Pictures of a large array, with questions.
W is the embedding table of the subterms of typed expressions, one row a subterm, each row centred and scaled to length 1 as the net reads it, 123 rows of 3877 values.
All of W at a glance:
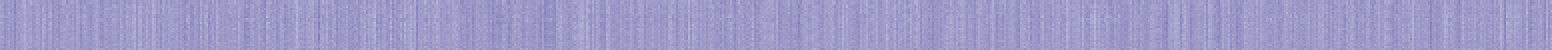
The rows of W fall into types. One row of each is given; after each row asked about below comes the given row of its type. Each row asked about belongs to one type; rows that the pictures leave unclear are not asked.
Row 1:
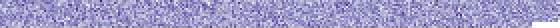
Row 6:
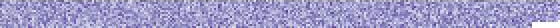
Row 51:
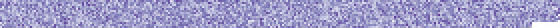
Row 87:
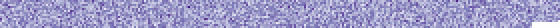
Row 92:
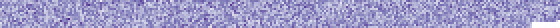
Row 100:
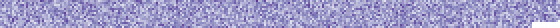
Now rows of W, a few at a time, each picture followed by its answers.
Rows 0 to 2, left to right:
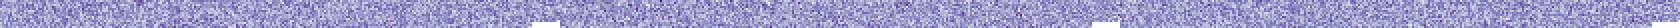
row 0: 92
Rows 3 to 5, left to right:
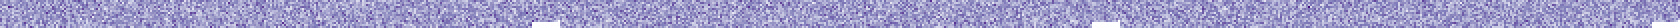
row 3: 6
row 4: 100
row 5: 100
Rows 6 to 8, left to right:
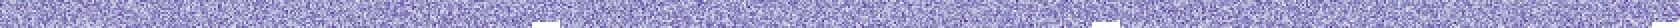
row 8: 1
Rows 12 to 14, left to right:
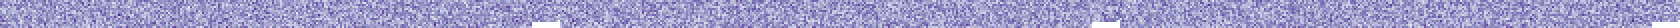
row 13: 92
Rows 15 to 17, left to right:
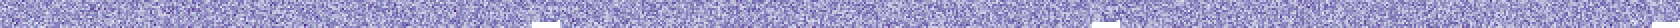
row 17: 87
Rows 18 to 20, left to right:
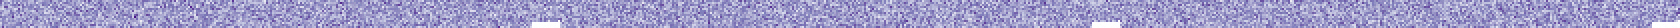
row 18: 92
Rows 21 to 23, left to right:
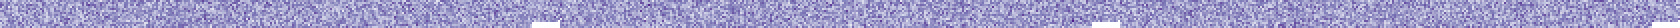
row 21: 51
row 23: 87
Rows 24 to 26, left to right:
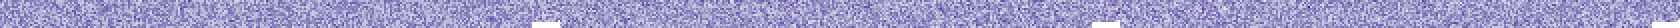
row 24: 87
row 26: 100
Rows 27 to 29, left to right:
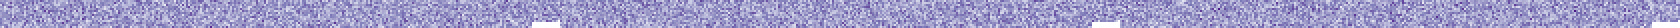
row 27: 1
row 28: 6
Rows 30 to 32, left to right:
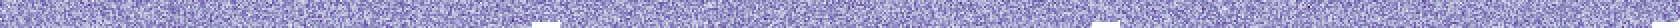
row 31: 87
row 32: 100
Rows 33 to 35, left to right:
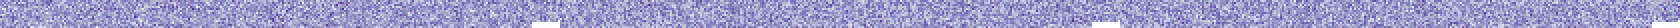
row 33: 100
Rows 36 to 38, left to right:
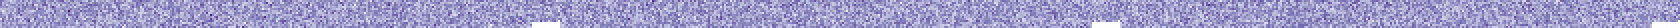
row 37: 51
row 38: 51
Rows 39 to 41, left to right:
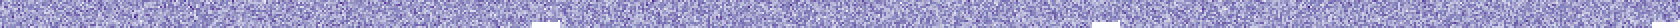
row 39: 92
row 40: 51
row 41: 100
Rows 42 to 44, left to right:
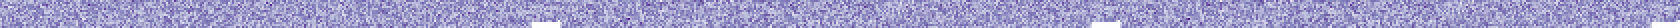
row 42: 92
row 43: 92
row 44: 92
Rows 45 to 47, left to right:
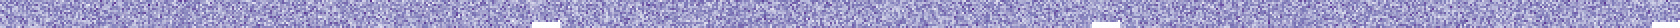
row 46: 51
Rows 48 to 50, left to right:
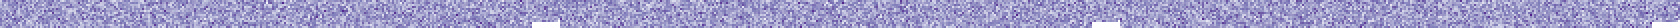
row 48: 6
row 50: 51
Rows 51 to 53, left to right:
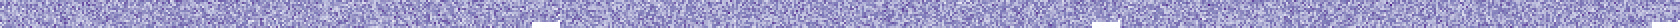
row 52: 100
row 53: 92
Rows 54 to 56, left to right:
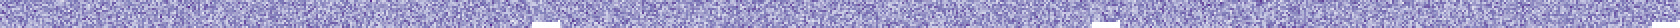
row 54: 87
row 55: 92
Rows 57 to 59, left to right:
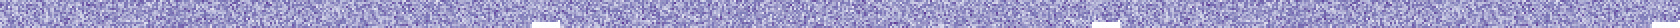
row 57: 51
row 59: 51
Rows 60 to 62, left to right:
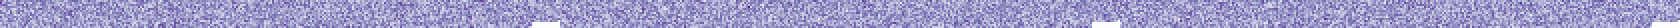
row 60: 87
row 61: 100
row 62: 87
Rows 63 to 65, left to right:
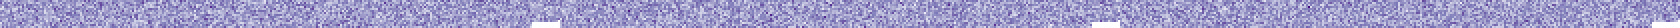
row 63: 92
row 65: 100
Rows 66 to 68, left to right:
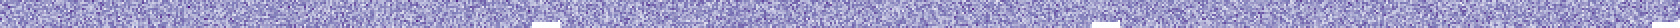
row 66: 87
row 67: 51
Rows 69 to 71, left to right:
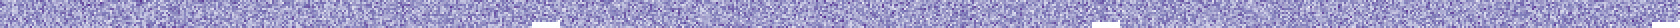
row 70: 100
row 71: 6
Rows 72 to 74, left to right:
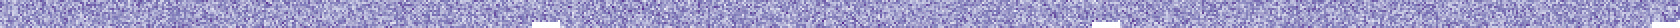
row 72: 51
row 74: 92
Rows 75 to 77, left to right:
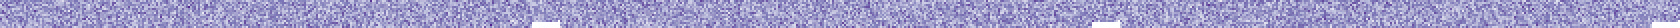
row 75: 87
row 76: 6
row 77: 51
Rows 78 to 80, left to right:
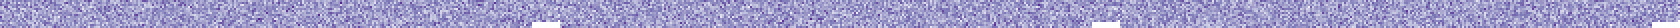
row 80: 6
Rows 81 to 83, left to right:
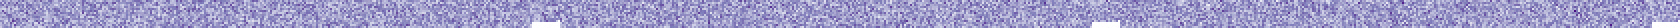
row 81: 92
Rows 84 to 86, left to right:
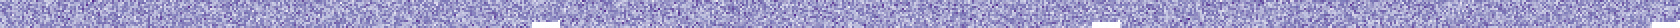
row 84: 51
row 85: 1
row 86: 92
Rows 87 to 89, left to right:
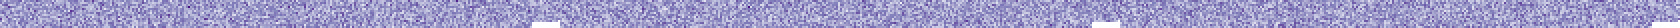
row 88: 100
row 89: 87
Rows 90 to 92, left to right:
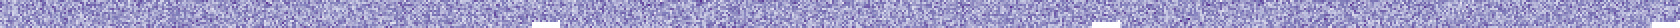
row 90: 51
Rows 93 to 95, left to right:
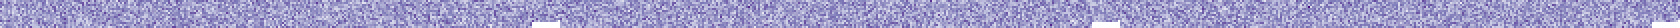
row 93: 51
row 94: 87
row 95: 100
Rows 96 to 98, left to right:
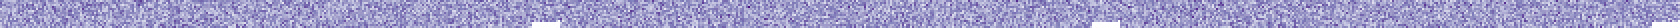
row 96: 92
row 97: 87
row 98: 1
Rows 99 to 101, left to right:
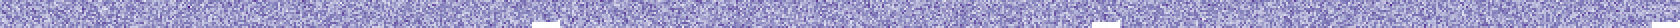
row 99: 100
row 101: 92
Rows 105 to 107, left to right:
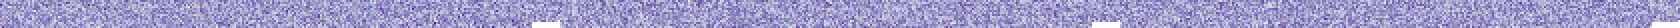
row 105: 6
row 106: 51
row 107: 87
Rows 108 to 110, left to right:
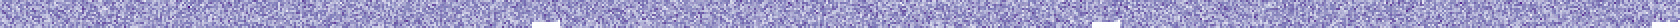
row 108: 100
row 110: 87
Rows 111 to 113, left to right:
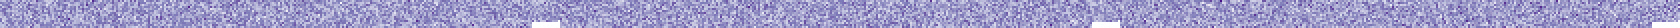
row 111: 51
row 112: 87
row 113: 6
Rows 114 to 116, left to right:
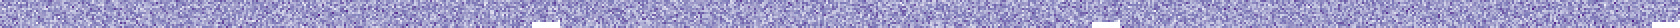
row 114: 100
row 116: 6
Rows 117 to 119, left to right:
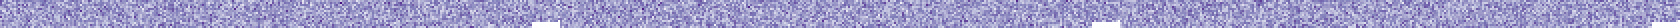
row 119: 92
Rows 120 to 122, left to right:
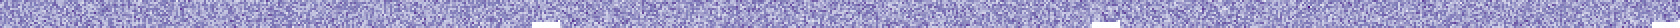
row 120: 87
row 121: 92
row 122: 100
